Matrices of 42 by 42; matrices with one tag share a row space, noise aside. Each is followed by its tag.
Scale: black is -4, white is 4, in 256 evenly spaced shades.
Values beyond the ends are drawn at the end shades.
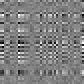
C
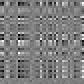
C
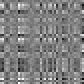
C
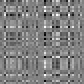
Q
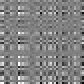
C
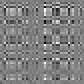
Q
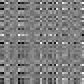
C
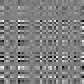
C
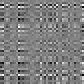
C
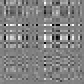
Q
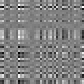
C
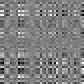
C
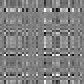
Q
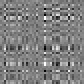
Q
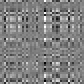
Q
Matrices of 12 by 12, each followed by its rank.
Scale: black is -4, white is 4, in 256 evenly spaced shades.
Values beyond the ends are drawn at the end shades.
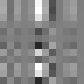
one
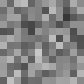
full rank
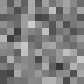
full rank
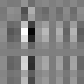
one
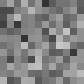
full rank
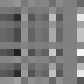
one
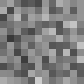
full rank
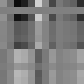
one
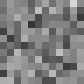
full rank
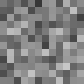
full rank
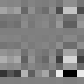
one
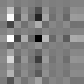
one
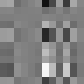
one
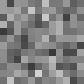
full rank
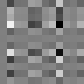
one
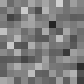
full rank
